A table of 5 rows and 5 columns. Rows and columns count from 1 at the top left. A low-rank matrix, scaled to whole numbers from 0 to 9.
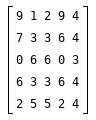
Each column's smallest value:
0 1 2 0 3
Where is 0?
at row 3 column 1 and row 3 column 4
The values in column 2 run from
1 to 6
